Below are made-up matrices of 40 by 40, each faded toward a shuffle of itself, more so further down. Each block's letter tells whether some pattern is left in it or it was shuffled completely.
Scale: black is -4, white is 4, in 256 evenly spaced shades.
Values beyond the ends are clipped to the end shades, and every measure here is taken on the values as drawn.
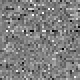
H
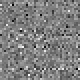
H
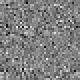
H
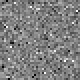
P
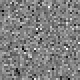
P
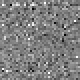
H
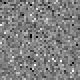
P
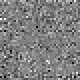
H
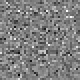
H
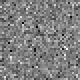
P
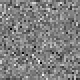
P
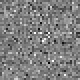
H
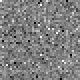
P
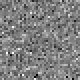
P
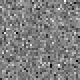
P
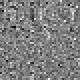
H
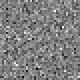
P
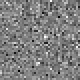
H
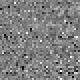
H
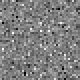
P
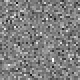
P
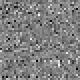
H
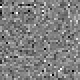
H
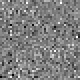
H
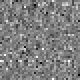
H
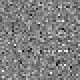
H
